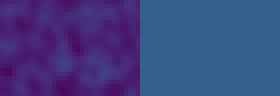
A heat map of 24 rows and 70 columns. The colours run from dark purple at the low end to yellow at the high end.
The table splits into one row of 2 panels. Panel 1,1: very low, blotchy, faint in contrast. Panel 1,2: low, flat.
